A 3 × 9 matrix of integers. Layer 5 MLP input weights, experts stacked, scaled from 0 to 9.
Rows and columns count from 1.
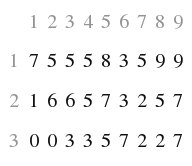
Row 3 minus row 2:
-1 -6 -3 -2 -2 4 0 -3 0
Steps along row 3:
same up same up up down same up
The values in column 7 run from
2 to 5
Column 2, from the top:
5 6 0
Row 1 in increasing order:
3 5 5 5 5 7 8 9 9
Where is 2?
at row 2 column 7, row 3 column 7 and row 3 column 8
